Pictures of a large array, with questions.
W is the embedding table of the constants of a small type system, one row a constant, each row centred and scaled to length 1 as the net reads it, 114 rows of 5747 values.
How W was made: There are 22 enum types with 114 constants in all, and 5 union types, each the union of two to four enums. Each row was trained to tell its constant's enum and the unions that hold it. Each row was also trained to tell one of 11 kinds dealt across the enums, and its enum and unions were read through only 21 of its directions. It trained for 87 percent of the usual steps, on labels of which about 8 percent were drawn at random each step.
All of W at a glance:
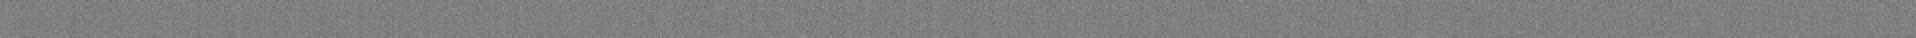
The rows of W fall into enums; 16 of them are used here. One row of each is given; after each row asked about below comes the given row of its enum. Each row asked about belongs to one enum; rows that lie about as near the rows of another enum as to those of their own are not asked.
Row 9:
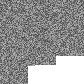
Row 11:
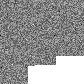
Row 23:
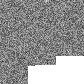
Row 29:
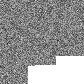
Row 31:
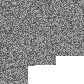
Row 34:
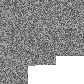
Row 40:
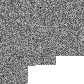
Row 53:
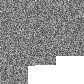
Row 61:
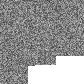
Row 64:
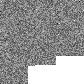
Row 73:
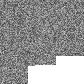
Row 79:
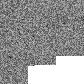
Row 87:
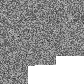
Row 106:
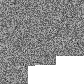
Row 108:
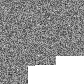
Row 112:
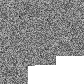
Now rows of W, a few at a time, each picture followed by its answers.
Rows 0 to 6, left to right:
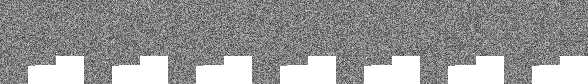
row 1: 9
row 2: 11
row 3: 106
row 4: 53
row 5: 29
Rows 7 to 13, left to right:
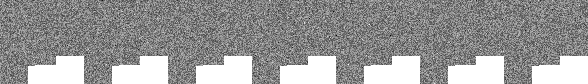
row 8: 61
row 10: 112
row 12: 106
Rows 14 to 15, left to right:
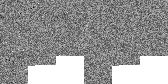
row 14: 40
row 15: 108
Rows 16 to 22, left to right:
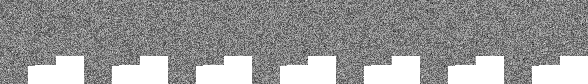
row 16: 31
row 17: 34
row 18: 61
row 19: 61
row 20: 106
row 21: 61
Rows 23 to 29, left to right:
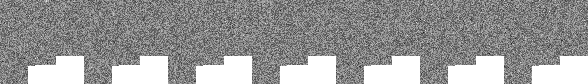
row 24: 34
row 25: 11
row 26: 112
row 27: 29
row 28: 87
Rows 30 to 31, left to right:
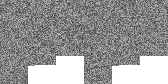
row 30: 9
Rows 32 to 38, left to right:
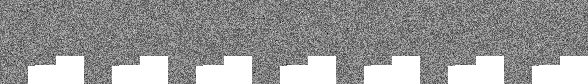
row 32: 73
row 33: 64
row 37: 112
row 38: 11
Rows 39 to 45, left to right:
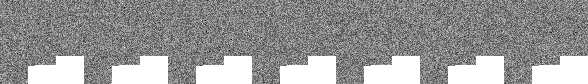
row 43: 79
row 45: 79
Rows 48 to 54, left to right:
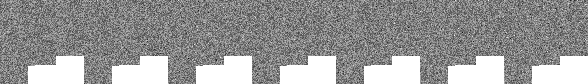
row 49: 64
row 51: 31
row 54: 23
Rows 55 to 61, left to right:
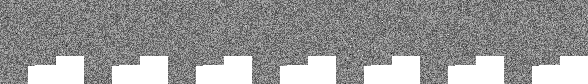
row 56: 87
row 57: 73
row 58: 112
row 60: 34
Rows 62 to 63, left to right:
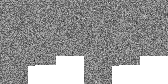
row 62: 73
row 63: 106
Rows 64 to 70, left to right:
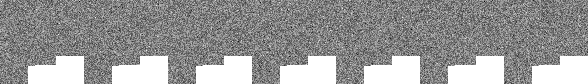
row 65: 11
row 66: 9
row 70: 61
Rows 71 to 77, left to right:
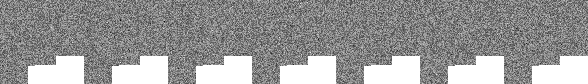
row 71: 29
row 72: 31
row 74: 79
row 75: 106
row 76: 34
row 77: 31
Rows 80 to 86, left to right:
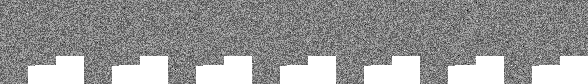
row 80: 108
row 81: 73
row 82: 40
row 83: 9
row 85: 73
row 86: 53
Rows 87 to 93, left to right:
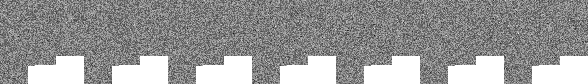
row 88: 9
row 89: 11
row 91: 73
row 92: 79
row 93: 79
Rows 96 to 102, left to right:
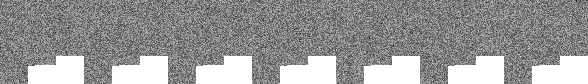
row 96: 31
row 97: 34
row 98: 34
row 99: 11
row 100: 29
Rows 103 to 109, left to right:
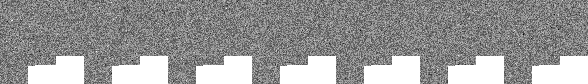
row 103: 40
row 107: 64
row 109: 106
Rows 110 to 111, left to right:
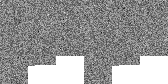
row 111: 64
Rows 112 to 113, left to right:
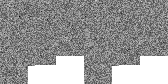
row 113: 108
